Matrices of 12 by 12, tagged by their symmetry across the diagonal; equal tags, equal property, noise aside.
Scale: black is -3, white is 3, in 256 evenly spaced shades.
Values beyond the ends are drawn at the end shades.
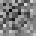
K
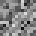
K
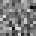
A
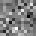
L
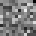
A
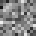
K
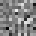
A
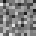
L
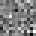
L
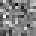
L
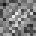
K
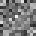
K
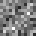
K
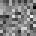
A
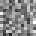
A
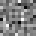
L
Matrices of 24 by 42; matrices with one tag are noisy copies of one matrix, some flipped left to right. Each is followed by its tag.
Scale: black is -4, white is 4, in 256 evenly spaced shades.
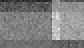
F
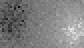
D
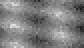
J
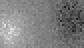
D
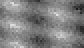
J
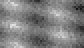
J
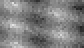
J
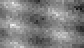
J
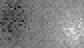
D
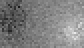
D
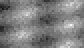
J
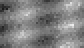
J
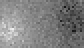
D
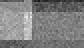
F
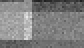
F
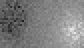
D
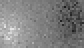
D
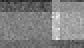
F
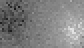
D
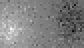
D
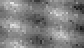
J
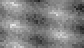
J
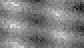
J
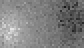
D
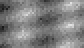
J
